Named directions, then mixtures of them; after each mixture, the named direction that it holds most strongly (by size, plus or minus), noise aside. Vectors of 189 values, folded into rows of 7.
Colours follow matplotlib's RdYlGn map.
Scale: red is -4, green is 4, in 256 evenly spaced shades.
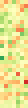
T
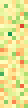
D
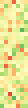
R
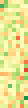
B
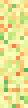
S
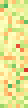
B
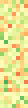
S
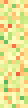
S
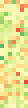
T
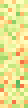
D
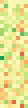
T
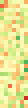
B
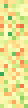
D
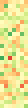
T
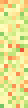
R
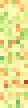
T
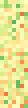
D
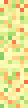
S
